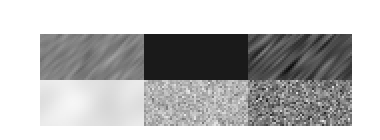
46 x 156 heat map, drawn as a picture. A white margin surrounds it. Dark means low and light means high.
It is made of 2 by 3 panels. Panel 1,1: middling, slanting up to the right, faint in contrast. Panel 1,2: very low, flat. Panel 1,3: low, slanting up to the right. Panel 2,1: very high, smooth, faint in contrast. Panel 2,2: high, fine-grained. Panel 2,3: middling, fine-grained, strong in contrast.
